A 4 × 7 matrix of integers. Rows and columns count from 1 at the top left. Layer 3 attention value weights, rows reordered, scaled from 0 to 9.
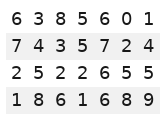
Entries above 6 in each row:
1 2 0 3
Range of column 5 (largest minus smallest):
1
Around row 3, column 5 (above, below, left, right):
7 6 2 5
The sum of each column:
16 20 19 13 25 15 19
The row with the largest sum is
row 4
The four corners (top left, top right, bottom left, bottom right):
6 1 1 9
